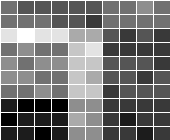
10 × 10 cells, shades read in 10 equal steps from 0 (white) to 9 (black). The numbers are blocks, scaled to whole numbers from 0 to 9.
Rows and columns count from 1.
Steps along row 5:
up down same down same up same same up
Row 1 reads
5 6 6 6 6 6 5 5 4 5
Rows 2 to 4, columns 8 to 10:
5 5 5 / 7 6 7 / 7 7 7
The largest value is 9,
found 5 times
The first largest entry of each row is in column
2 6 8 7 10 9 7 2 1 3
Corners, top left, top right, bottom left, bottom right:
5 5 8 7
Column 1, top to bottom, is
5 5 1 5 4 4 5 8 9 8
